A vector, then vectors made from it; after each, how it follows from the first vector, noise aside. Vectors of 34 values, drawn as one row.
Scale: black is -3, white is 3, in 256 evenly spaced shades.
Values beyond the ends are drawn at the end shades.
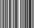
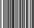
wrapped around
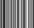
wrapped around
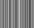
shrunk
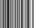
wrapped around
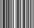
reversed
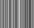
shrunk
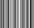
sign-scrambled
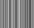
shrunk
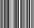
sign-scrambled
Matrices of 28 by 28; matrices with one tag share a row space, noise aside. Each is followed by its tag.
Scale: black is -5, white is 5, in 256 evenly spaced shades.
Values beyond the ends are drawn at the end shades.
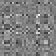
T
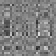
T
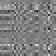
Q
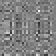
T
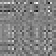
Q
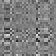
T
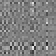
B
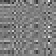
Q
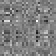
T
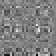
T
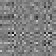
Q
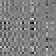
B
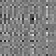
B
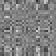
T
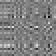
Q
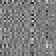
B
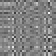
Q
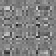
T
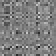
T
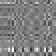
Q
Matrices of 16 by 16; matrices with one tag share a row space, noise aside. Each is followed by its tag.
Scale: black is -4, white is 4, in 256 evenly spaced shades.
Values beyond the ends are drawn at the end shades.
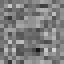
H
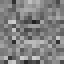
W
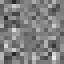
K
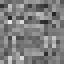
H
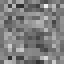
H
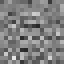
W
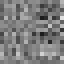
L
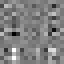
K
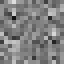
K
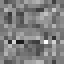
H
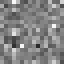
K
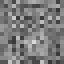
W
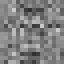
W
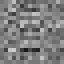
W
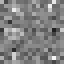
K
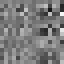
L
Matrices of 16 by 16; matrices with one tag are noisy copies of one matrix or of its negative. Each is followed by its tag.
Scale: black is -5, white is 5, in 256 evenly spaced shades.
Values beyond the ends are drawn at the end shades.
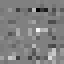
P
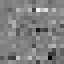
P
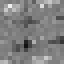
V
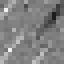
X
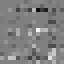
P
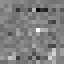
P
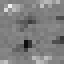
V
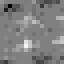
V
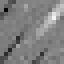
X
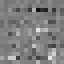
P
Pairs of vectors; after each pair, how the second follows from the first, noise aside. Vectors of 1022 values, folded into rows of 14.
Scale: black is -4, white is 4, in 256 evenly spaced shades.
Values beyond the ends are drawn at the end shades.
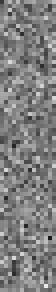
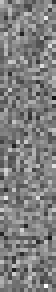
sign-scrambled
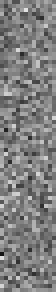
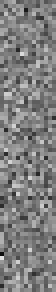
sign-scrambled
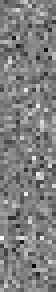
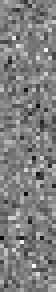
negated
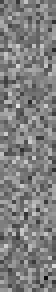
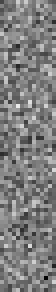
sign-scrambled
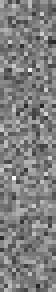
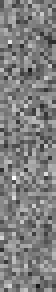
sign-scrambled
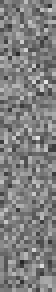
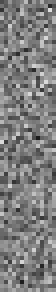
sign-scrambled
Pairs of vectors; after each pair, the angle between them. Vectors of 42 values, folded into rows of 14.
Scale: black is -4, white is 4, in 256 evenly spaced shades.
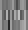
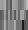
partly opposed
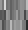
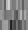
partly opposed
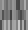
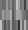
nearly opposite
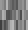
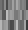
nearly opposite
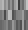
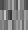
nearly opposite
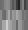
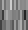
orthogonal
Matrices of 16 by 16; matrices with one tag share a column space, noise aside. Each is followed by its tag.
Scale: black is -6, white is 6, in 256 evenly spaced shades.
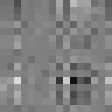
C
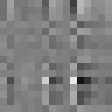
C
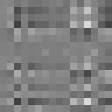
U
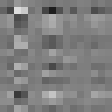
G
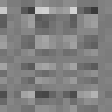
G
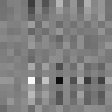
C
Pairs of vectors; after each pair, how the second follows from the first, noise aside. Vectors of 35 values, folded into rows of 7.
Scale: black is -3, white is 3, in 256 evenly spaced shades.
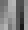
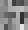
sign-scrambled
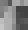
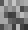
shuffled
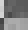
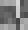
wrapped around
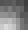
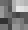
wrapped around
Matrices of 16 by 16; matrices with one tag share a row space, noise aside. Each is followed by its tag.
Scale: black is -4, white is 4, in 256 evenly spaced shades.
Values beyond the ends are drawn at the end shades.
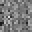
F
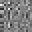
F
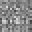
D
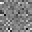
F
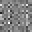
F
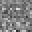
D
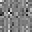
F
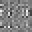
F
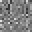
F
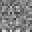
D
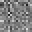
F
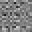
D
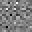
D
